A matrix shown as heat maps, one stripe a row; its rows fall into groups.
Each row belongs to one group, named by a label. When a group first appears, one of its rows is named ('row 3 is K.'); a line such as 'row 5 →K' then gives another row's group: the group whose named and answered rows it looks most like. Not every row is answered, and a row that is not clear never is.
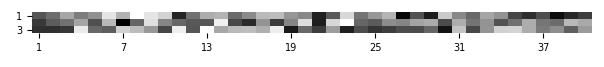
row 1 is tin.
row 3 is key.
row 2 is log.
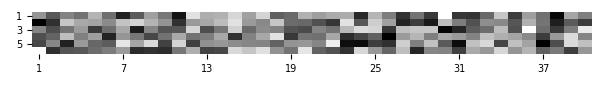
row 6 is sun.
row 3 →sun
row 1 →tin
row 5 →key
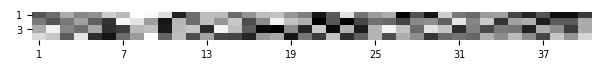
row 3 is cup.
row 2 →key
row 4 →key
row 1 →tin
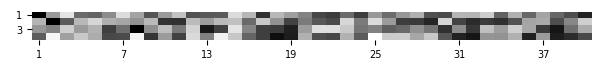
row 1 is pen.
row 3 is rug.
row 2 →tin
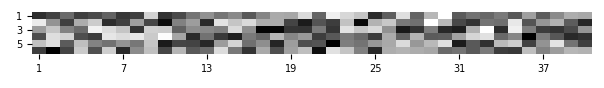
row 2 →cup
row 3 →rug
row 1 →log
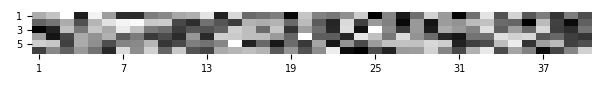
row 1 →rug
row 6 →key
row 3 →pen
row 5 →cup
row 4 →sun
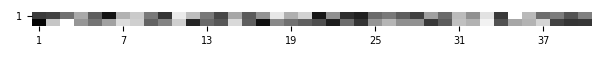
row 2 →pen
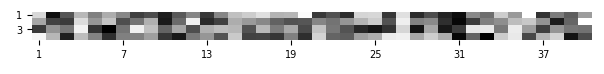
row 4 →cup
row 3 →key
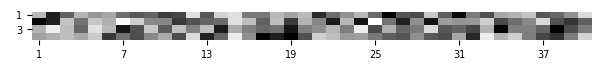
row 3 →rug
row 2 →pen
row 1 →sun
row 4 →rug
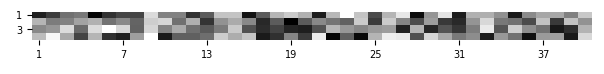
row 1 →log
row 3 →rug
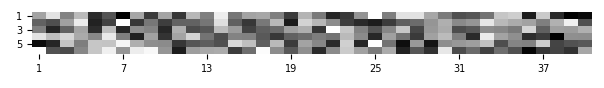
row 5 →pen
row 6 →tin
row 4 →rug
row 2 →key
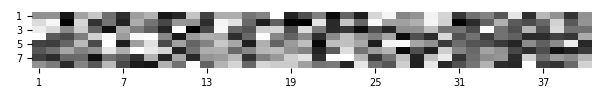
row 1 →cup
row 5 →log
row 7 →log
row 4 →tin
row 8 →sun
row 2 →cup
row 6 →tin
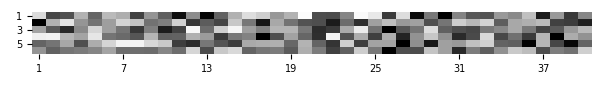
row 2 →pen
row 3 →sun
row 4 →rug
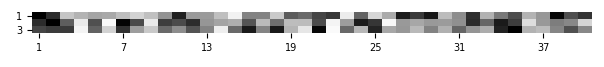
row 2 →log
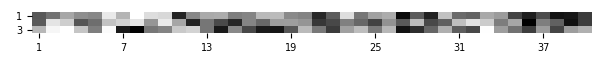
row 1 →tin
